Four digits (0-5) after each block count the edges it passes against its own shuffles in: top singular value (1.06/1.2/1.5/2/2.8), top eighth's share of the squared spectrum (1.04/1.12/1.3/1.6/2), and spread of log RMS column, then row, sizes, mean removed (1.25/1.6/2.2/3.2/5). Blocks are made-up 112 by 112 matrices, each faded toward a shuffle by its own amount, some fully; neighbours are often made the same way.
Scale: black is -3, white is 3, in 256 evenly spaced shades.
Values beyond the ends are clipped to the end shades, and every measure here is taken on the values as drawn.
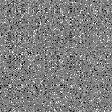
4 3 1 2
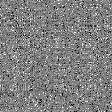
4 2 1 1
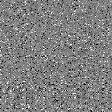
4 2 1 2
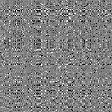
5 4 3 3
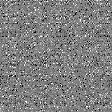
4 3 2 2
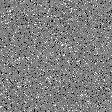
2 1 0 0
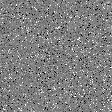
2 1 0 0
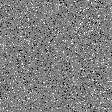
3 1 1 0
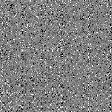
4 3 2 1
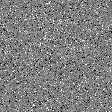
2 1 0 0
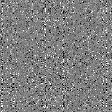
4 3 3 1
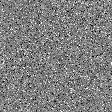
0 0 0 0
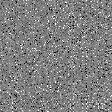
4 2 2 0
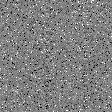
2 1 0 0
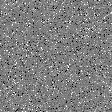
2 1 0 0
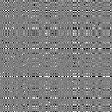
5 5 4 4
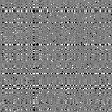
5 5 3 4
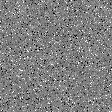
0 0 0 0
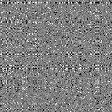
5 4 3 3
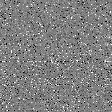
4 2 1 1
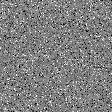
2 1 0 0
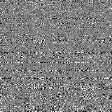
2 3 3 4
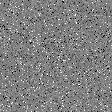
0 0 0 0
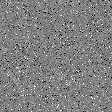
1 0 0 0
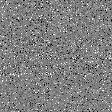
1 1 1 2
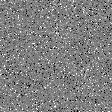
2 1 0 0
